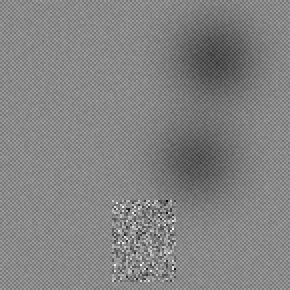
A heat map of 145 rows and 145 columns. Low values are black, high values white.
Odd patch: rougher, in the bottom middle. Dips: two. Roughest part: bottom middle.
